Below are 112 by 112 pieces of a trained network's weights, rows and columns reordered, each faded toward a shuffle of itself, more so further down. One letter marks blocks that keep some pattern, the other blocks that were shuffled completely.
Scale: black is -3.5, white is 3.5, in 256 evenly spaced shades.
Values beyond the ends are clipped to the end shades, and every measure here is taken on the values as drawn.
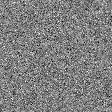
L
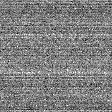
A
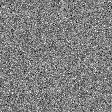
L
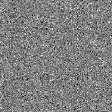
A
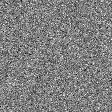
L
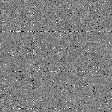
A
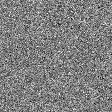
L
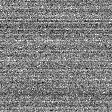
A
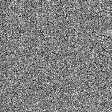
A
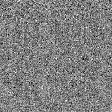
A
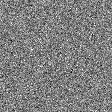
L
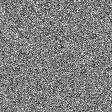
L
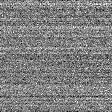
A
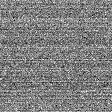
A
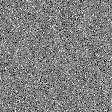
L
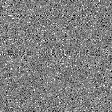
A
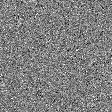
L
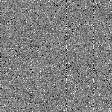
A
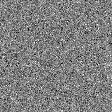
A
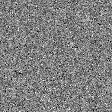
L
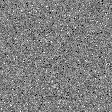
L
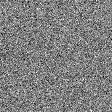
L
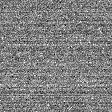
A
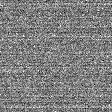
A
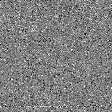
A
